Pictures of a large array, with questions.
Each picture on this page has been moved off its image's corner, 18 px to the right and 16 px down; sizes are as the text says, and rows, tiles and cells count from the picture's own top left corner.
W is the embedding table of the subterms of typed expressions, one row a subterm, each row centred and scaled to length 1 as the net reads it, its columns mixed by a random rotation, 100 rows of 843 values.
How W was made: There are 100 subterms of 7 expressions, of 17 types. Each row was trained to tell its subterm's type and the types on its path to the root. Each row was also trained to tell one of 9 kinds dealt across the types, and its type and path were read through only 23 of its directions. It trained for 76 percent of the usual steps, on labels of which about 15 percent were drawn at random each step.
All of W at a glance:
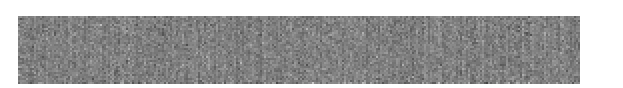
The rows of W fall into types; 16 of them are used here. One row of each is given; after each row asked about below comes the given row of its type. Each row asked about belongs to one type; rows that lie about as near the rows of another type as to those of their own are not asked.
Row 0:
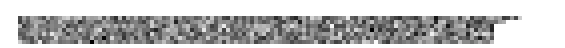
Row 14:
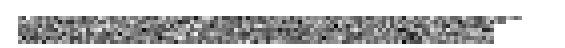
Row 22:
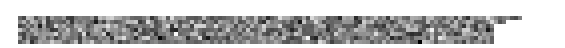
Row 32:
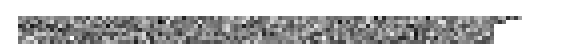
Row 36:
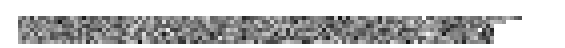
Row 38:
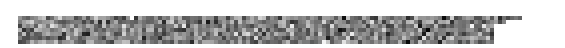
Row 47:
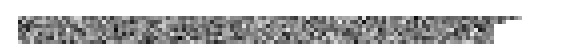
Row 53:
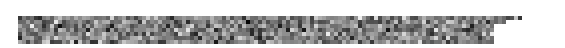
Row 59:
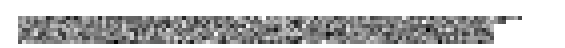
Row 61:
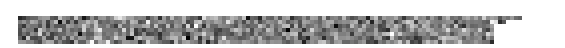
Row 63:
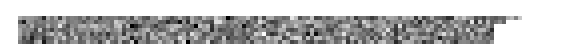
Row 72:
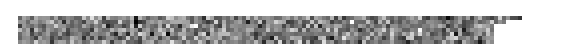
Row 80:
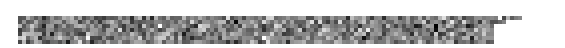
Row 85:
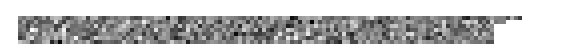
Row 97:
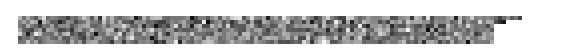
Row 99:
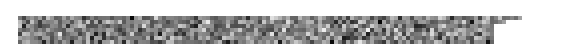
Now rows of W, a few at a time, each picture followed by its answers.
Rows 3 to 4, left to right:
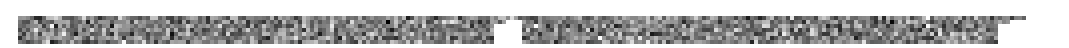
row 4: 36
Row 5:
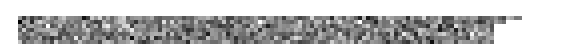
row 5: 47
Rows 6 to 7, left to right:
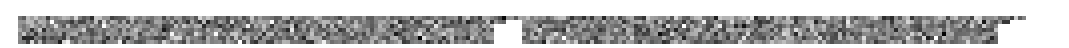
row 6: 14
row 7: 32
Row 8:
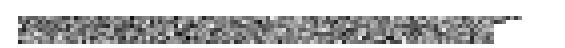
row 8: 32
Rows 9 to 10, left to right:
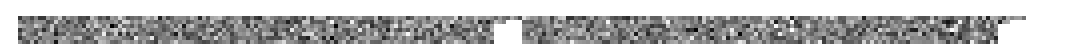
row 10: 59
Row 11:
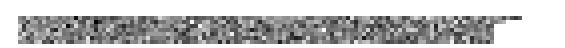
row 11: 22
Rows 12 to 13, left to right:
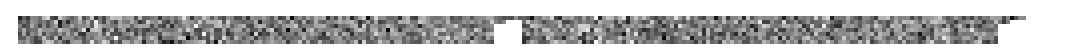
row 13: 38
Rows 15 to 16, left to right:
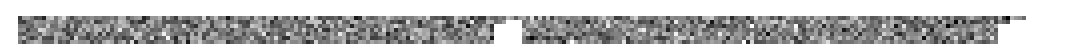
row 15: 0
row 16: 14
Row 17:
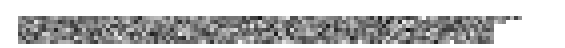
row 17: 36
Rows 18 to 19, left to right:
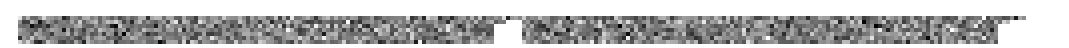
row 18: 97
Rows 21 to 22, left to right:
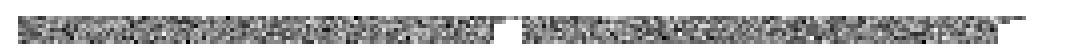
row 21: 0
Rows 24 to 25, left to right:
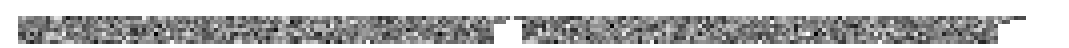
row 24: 59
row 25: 85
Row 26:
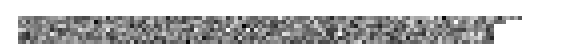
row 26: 22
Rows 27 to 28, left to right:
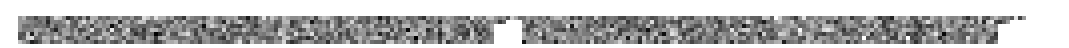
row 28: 32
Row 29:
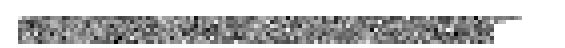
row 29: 59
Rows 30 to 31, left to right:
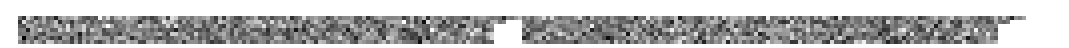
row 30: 47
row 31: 99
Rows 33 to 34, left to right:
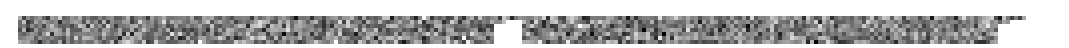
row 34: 99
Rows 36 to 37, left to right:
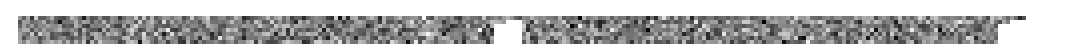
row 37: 22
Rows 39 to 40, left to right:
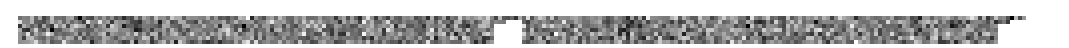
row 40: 32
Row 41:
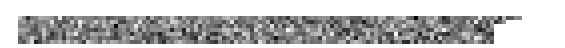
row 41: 38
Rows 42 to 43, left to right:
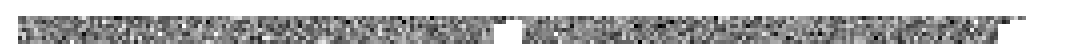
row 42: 80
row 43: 32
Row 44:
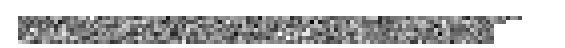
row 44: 85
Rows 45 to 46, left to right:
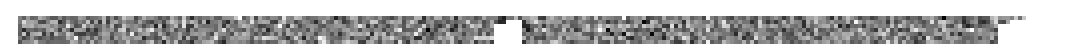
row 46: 0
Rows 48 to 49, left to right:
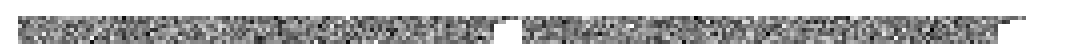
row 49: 97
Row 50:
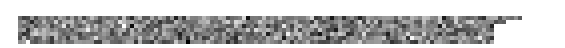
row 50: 85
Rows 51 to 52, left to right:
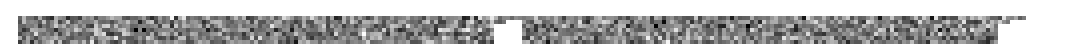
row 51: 59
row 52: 63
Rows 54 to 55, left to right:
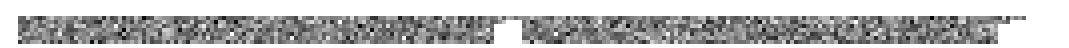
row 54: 0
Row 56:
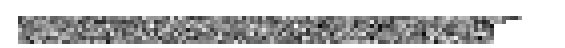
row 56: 22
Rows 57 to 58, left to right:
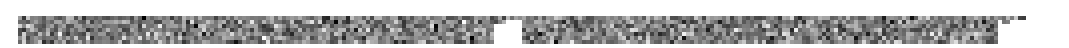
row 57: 80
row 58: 36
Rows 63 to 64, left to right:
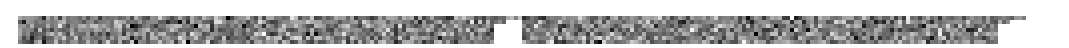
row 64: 53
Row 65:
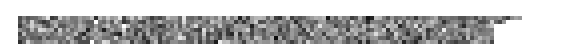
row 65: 38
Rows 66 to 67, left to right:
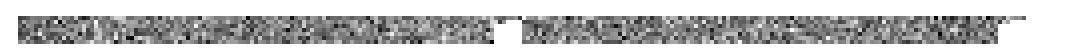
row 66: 61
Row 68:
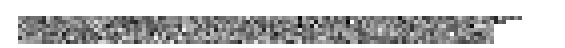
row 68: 80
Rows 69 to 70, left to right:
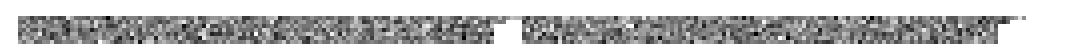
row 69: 61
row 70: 47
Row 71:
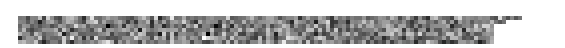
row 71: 99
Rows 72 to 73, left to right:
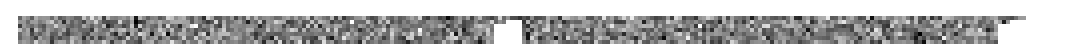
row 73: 47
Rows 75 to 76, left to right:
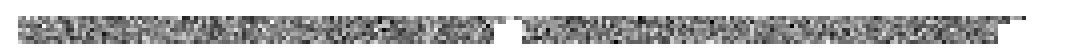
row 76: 72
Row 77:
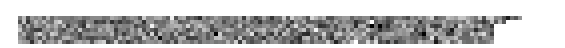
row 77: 22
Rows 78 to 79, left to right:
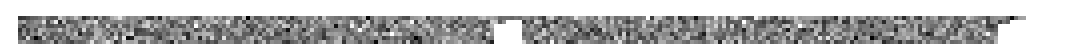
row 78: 61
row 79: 97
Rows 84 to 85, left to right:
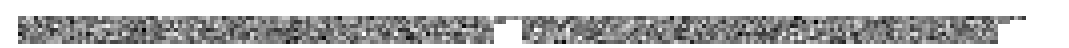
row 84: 59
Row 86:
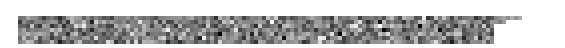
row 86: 99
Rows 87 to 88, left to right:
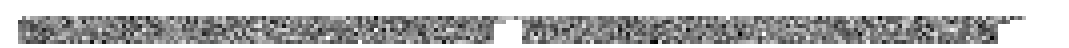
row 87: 63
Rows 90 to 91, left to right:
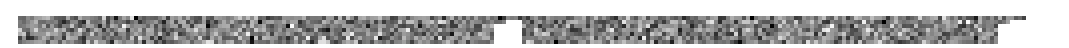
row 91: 85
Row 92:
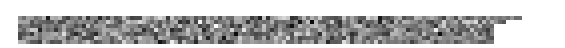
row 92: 85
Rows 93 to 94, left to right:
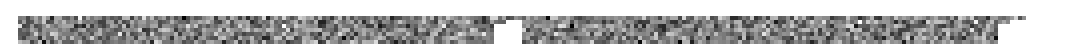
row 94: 0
